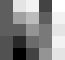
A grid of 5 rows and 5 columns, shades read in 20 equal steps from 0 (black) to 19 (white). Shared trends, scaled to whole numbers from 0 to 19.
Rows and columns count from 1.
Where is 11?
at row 3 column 3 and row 5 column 4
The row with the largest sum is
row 1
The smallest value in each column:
6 0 5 5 17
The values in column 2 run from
0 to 17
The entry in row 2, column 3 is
14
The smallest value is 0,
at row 5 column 2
